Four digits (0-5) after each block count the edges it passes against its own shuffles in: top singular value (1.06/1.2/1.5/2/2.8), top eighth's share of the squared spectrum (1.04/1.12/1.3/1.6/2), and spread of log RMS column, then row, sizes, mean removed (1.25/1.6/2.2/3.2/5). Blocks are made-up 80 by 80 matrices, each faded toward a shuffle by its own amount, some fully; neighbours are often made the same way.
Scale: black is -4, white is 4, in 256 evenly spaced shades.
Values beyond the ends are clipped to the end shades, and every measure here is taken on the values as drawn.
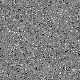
2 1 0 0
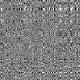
5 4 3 3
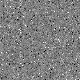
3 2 1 0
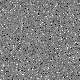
0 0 0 0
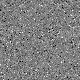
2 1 0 0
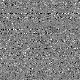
2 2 0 3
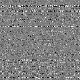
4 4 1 3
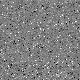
1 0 0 0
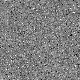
0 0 0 0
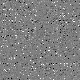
3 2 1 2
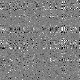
4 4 2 3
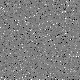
2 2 0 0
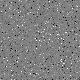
0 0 0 0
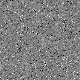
2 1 0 0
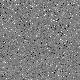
0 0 0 0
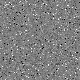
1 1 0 0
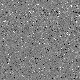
2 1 0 0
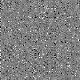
4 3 2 1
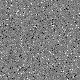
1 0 0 0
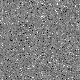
2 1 0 0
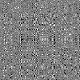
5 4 3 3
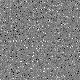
2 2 0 0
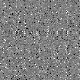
4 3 2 1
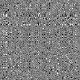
4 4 3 2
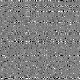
4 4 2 3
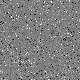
0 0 0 0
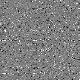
3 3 1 2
